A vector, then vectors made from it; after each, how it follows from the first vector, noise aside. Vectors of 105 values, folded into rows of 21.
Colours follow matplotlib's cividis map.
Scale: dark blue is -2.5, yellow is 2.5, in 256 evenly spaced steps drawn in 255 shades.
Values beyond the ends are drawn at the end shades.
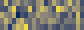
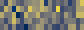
sign-scrambled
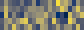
reversed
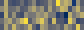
reversed
